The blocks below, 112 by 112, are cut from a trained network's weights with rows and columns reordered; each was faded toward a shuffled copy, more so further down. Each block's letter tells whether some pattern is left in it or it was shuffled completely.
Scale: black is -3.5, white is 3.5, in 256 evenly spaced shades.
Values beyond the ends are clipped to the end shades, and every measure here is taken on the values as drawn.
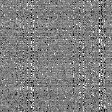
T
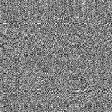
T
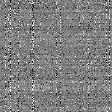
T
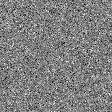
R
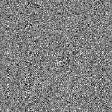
T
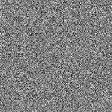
T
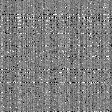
T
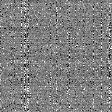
T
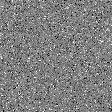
R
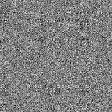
T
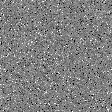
R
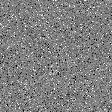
R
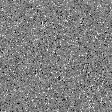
R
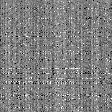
T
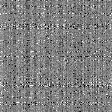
T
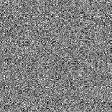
T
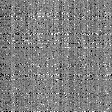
T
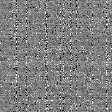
T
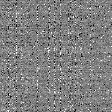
T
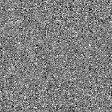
T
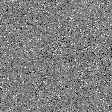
R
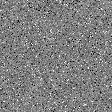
R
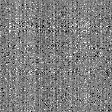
T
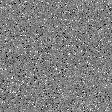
R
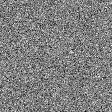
R
